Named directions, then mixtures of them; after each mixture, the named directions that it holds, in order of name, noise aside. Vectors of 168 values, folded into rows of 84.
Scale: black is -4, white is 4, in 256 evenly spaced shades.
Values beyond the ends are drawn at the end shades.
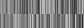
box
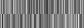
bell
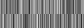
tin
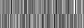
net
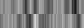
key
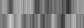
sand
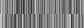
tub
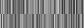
bell, net, tub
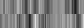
key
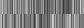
bell, sand, tub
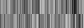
box, key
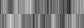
sand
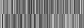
bell, tub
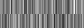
net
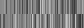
box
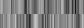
key, net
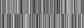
tin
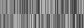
box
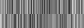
box, sand, tub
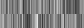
key, tin, tub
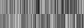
box, sand
